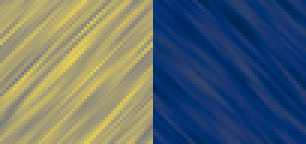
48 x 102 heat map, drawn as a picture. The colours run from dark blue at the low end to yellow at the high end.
It is made of 1 by 2 panels. Panel 1,1: high, slanting up to the right. Panel 1,2: very low, slanting down to the right, faint in contrast.
